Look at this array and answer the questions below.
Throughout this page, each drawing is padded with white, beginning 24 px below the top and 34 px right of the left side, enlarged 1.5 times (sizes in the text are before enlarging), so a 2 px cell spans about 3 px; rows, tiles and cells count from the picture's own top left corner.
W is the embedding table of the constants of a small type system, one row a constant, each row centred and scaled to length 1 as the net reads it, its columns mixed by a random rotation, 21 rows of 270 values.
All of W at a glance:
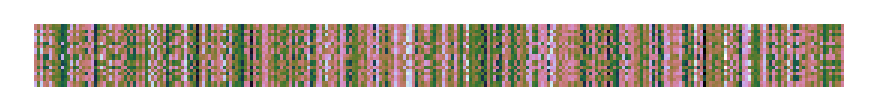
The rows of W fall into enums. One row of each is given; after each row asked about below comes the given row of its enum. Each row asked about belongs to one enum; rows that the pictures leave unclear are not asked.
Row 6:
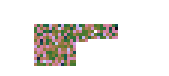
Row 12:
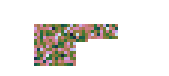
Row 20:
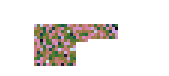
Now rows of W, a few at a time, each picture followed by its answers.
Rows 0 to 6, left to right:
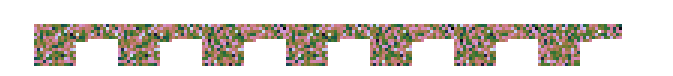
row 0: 12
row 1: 12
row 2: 20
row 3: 12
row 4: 20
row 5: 20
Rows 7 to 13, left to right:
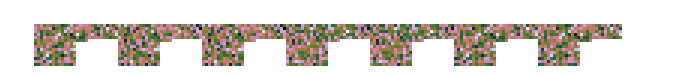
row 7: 12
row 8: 20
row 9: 20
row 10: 6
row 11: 6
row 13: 12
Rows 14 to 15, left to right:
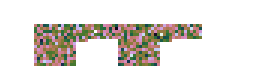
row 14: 6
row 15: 12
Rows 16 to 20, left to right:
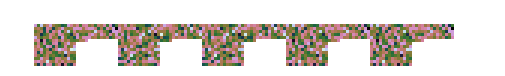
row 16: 20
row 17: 12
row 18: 12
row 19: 20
